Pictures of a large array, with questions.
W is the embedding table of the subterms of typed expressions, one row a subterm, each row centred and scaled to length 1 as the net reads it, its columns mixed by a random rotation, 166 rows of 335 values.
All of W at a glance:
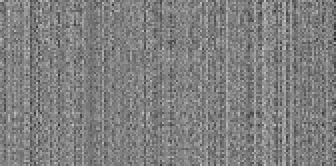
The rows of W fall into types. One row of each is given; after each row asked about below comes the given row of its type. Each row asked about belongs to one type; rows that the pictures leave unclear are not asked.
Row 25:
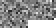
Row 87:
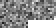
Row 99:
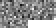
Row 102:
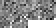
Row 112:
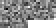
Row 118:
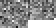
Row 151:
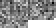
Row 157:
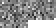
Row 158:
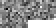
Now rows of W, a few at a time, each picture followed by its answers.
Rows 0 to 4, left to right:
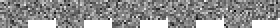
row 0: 25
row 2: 102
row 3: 112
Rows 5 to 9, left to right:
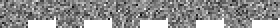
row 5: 87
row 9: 99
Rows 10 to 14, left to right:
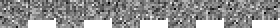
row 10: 118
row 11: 151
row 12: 102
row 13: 102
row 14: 102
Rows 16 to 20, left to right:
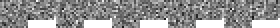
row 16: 112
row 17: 158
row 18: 25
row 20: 158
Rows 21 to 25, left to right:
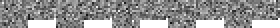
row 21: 112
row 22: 87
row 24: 87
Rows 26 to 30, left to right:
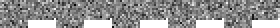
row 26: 25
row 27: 118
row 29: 102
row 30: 112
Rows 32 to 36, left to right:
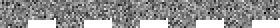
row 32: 118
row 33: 87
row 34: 157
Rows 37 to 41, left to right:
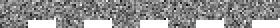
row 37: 87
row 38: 25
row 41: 158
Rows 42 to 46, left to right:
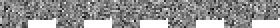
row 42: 158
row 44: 25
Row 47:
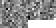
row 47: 158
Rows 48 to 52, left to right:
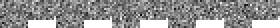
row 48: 87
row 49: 87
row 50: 157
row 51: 118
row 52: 99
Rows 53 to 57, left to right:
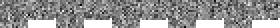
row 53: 157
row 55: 118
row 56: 118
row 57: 102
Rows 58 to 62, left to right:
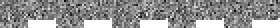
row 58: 157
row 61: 157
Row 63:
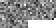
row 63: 25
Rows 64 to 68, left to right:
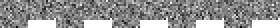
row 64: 118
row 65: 25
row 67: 157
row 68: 118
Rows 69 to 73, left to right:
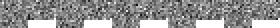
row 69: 112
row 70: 118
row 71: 157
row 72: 99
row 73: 25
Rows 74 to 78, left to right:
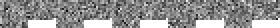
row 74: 158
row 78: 25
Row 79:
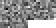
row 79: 112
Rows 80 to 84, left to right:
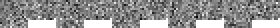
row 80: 102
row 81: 99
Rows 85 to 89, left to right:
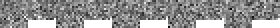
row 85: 102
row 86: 87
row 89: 158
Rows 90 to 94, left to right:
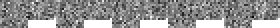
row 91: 158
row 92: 102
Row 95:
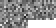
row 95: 99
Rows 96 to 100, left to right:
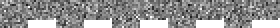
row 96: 112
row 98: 102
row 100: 157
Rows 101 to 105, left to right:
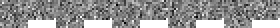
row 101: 157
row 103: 25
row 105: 99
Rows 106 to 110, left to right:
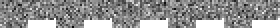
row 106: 99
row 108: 151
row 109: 99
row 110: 99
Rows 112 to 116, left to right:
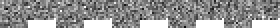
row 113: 112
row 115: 118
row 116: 102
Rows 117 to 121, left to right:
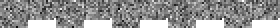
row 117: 118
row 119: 158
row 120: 157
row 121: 151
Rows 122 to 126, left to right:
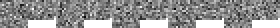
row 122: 99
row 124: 112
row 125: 112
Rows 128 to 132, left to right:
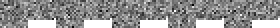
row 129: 118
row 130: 87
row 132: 87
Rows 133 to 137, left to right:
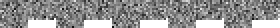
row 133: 157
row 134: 118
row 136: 151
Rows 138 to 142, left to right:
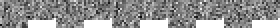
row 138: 158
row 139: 151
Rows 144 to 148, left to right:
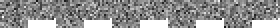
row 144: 157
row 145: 99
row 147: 25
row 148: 87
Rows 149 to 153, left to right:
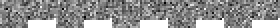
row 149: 158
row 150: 158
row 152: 25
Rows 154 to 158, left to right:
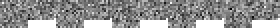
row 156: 157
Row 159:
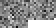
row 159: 118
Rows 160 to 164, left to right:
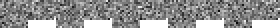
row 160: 87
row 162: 112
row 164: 25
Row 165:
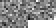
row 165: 112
